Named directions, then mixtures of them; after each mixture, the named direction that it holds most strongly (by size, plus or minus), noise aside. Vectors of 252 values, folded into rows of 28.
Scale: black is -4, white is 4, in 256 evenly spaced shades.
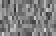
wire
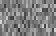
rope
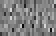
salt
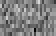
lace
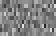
rope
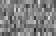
wire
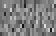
salt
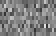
rope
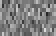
wire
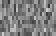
wire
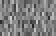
wire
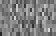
salt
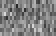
lace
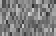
lace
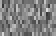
wire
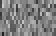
wire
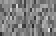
salt
